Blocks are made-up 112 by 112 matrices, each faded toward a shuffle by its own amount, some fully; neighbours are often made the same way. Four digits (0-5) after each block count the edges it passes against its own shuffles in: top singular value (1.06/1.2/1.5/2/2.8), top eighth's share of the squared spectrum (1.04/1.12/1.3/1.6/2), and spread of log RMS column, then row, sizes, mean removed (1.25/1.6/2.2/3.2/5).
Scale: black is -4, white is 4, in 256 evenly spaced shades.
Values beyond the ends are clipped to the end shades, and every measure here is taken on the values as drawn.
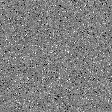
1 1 0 0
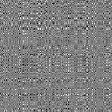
5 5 4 4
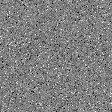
2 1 0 0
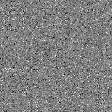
3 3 1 1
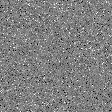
0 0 0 0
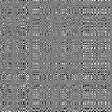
5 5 4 4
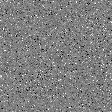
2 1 0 0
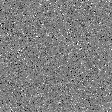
2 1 0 0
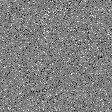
2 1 0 0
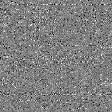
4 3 1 2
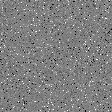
2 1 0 0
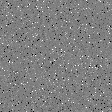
0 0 0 0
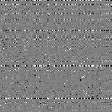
5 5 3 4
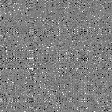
4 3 1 2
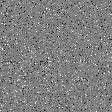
1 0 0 0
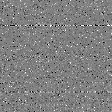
4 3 0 2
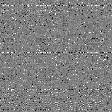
4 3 1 2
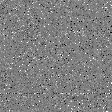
2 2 0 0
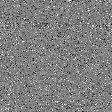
3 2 0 1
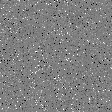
0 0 0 0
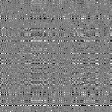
5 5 3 4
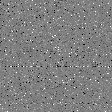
3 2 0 1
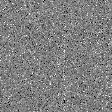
1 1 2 0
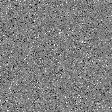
0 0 1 0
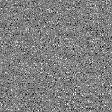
4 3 1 1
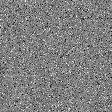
0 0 0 0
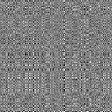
5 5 4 4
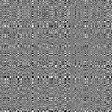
5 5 4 4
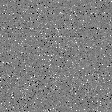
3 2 0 1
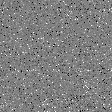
2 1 0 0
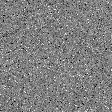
0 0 0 0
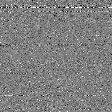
3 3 0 3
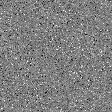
0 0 0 0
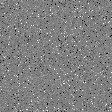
1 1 0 0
